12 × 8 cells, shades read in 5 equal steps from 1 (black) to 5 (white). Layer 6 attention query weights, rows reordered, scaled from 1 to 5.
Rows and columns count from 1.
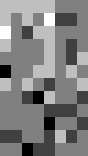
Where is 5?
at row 2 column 5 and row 3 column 1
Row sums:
29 26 27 25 25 25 26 21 21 21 21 20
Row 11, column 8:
3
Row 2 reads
4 3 4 3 5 2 2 3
